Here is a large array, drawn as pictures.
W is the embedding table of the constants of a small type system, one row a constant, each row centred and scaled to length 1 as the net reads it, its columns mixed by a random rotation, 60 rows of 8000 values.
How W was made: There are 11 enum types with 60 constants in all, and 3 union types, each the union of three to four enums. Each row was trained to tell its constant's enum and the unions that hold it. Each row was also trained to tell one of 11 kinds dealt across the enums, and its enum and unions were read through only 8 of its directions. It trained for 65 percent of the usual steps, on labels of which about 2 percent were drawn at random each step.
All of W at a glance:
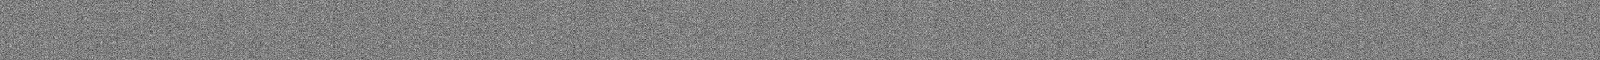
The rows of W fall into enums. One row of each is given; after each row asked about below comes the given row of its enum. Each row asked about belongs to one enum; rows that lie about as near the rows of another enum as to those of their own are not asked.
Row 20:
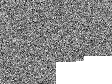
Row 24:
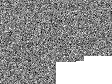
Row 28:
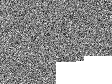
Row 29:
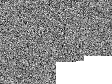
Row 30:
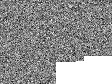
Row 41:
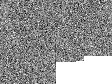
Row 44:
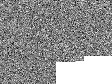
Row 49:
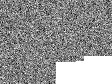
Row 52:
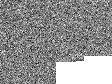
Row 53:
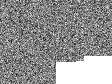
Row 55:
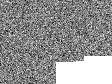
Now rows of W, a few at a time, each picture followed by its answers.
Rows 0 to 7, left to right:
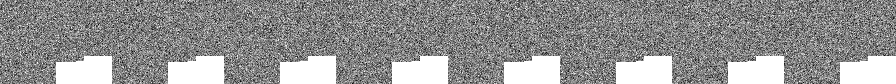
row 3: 52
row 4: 29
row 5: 49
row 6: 52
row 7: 28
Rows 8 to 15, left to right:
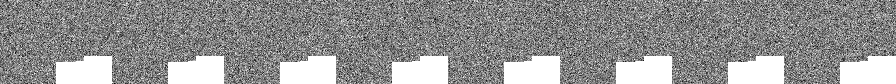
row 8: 24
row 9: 24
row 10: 55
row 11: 41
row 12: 49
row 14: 53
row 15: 49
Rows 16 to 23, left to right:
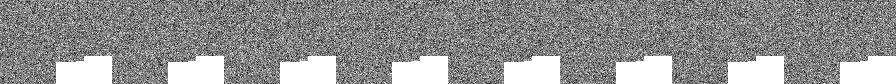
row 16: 44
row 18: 53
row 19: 30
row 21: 49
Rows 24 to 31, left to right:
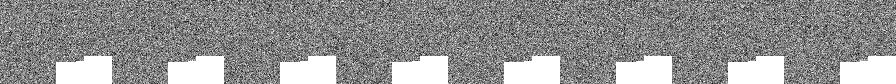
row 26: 55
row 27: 55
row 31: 53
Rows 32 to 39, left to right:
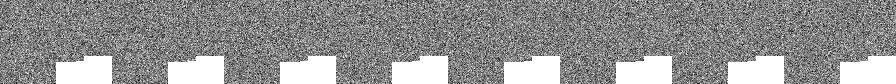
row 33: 53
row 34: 29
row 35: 29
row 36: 52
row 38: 24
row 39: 55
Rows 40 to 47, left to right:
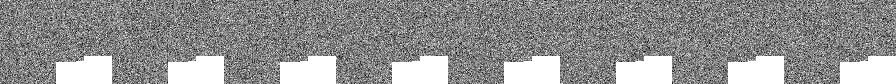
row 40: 24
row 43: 29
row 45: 30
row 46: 53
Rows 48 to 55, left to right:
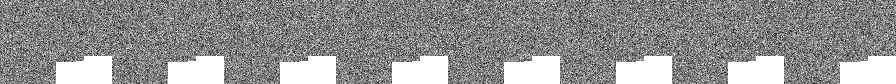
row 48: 28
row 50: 52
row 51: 41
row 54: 49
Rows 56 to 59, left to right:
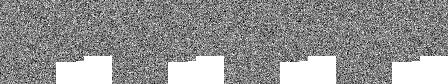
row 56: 29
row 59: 52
